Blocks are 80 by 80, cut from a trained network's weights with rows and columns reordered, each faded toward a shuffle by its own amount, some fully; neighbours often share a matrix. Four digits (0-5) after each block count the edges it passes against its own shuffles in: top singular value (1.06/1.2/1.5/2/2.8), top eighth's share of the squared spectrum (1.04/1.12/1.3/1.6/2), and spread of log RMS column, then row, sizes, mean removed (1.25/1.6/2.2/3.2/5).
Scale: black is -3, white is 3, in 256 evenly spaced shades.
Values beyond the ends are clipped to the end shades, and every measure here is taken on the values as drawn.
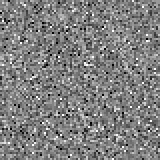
2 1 0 0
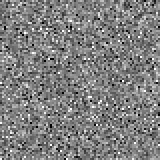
0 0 0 0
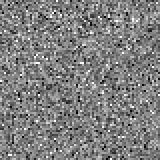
1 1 0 0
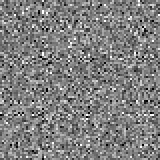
4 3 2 2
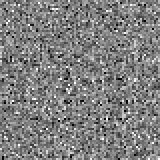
2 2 0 1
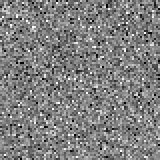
0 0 0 0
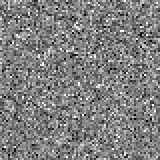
2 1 0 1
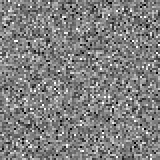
0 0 0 0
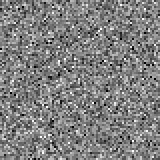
0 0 0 0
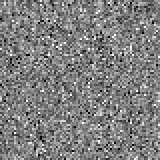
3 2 0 1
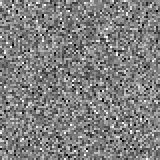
1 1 0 0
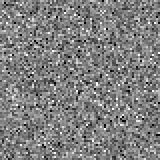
1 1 0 0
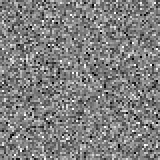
2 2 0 0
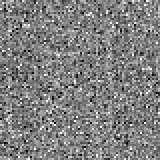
2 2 0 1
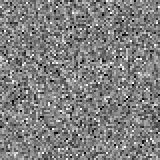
0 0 0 0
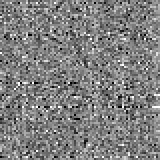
3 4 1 3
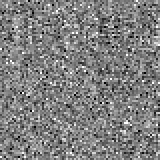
2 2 0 1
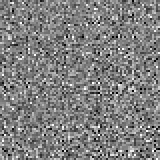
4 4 2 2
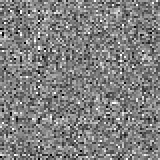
3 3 1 2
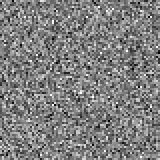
3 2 0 0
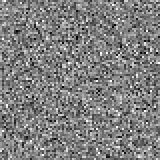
1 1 0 0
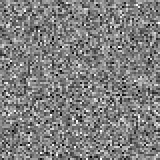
3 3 1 1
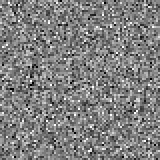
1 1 0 0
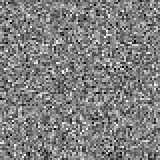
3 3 1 1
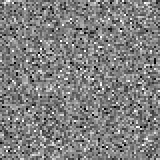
2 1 0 0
